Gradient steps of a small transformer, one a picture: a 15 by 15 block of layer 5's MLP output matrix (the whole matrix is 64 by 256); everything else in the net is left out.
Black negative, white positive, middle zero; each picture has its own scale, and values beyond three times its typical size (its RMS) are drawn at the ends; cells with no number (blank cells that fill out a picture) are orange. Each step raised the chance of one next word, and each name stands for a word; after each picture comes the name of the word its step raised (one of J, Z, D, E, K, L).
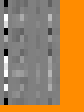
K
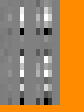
K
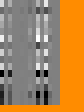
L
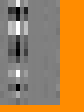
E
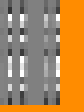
K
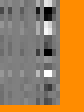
E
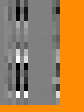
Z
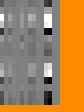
K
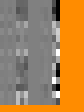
Z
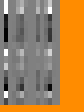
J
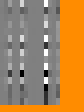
L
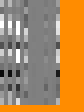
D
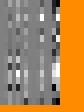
K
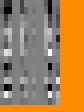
Z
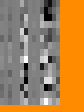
D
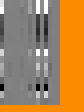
J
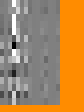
D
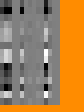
Z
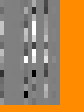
D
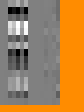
E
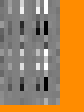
J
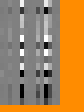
L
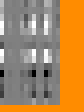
D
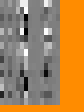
J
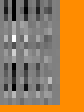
Z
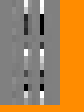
J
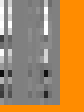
D
